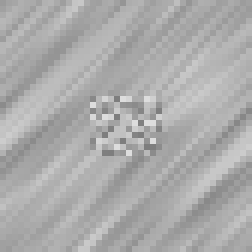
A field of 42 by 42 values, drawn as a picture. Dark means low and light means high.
The halves do not mirror each other. Streaks slant up to the right. In the centre lies a patch that is rougher than the rest. There is no overall slope. The centre is the roughest part. On average the colour sits 70% of the way up the scale.
